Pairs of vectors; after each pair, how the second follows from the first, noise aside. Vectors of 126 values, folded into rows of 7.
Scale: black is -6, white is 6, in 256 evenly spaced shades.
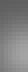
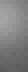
reversed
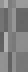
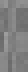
shrunk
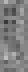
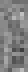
reversed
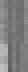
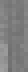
shrunk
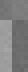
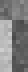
scaled up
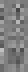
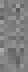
shrunk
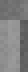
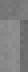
shrunk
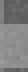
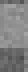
reversed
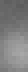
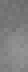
shrunk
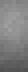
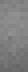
shrunk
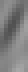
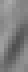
reversed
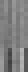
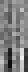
scaled up
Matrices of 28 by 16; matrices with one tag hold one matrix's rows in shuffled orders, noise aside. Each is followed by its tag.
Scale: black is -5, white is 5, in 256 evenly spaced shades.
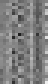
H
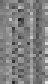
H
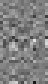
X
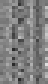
H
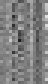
H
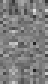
X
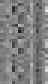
H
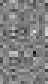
X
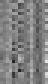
H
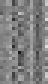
H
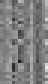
H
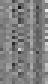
H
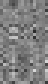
X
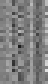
H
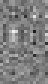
X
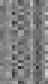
H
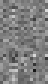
X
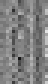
H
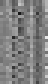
H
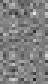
X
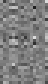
X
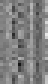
H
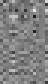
X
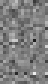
X
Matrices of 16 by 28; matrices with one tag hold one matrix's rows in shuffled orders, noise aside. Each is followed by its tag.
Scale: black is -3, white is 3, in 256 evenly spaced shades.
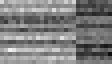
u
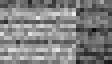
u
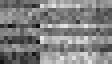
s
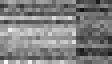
u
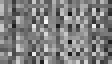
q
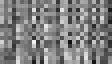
q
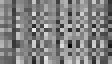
q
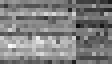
u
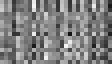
q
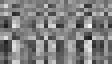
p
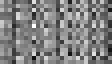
q
